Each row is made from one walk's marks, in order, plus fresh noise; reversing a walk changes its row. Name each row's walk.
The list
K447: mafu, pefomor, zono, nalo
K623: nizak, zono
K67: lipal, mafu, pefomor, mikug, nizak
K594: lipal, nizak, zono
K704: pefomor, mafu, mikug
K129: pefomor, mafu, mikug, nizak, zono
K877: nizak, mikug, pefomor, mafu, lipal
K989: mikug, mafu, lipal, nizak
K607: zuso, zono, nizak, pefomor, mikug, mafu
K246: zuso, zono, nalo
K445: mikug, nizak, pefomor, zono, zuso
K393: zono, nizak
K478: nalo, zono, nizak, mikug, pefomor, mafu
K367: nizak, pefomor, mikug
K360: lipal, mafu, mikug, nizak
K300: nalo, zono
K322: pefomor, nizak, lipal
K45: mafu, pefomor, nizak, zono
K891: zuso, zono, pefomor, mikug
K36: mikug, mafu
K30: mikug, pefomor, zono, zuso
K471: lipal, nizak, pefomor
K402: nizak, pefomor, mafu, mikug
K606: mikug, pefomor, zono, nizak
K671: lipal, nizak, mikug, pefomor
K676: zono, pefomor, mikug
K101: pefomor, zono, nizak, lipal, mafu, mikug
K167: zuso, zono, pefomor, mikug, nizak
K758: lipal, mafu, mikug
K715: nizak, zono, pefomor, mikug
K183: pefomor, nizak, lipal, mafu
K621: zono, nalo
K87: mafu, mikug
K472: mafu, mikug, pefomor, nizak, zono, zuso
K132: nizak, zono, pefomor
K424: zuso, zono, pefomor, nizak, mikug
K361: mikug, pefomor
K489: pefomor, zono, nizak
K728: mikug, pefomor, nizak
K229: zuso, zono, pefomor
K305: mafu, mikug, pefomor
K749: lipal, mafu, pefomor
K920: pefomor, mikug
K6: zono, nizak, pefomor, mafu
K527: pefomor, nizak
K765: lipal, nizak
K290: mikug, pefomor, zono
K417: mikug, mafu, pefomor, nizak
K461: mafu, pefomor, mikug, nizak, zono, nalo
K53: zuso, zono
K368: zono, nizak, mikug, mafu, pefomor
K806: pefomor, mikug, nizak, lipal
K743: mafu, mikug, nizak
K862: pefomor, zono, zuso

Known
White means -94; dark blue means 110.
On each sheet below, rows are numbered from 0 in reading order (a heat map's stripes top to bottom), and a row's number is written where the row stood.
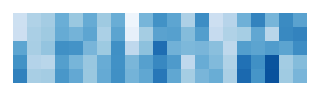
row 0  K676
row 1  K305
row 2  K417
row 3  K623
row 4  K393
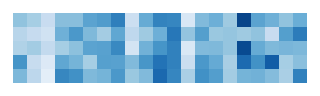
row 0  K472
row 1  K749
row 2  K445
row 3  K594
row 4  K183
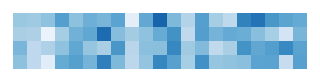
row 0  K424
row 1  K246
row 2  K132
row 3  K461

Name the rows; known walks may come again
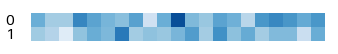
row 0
K67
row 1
K621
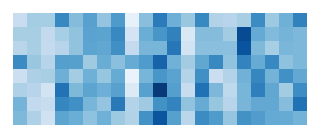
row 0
K704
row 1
K445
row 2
K862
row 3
K765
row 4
K676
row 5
K101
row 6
K6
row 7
K806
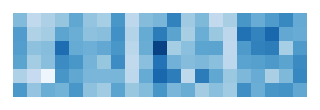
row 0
K132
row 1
K606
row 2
K743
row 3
K417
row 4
K877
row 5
K527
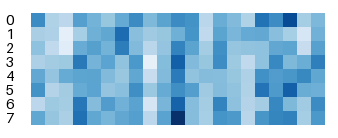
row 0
K623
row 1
K246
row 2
K461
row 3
K402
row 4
K728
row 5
K489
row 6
K87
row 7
K360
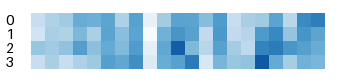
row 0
K305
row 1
K891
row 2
K424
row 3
K30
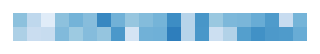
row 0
K300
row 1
K290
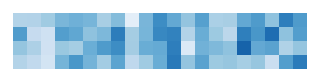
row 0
K671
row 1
K45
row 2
K53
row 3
K749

